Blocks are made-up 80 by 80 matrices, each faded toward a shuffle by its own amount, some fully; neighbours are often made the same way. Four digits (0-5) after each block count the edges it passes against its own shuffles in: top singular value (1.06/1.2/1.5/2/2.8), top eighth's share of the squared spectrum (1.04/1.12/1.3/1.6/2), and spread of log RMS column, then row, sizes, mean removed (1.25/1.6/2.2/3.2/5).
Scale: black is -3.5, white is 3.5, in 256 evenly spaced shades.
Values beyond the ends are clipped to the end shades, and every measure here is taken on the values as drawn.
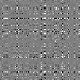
5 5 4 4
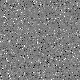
2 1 0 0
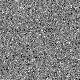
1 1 0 0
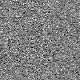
3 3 1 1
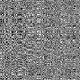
4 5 3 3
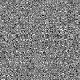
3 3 2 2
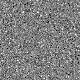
2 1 0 0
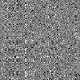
4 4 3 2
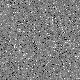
0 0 0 0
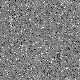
1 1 0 0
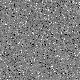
0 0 0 0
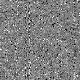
3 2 2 0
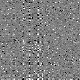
4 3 2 2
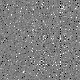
4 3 1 1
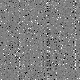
4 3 2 0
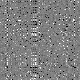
4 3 2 2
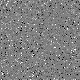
3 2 0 0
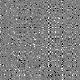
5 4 2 2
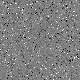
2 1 0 0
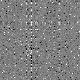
4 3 2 0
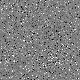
2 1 0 0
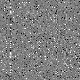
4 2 1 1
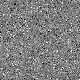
2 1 0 0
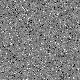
1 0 0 0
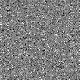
3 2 1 1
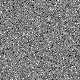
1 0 0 0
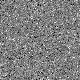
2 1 0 0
